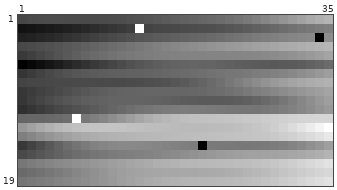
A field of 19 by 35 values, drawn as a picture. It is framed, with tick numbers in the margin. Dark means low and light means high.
The values follow a bell shape. Four lone cells stand out: two far higher and two far lower than their neighbours. Streaks run across, left to right. The top left is the ninth with the lowest average. The field climbs toward the bottom right. Neither half mirrors the other. On average the colour sits 50% of the way up the scale.
